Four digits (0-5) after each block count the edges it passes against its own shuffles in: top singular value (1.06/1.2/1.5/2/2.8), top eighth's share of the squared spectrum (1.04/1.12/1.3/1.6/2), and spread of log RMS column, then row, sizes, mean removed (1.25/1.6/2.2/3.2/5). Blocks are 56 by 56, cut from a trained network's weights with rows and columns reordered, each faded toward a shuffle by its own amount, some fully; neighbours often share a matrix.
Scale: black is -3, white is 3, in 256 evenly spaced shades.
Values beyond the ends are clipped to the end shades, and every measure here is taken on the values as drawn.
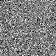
2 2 0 0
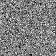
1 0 0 0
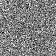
1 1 0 0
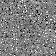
0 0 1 0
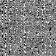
2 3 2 0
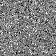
0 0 0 0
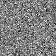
0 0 0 0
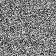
0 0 0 0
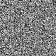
1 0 0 0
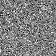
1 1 0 0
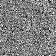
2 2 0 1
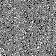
0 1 0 0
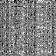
3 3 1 3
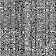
3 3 0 3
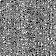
2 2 0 1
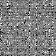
2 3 3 0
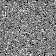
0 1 1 0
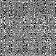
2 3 3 0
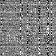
3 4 3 0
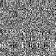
3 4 2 2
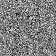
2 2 0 0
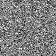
2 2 1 0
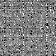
2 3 3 0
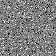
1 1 0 0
